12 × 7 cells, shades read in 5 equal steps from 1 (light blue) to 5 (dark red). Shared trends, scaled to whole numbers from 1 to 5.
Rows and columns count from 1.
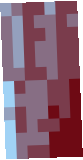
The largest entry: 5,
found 12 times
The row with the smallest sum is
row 2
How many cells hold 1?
5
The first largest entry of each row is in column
3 3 3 3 3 3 7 7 5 6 5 5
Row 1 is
2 3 4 4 2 4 4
